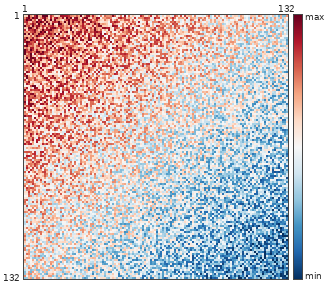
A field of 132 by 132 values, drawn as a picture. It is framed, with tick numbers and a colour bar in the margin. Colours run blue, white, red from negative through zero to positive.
Ninth with the lowest average: bottom right. Grain: fine. Slope: up to the top left. Mirror symmetry: none. Ninth with the highest average: top left.
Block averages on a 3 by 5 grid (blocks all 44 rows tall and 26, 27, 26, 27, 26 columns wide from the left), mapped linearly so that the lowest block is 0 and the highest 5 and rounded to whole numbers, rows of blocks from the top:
54432 / 43221 / 32110
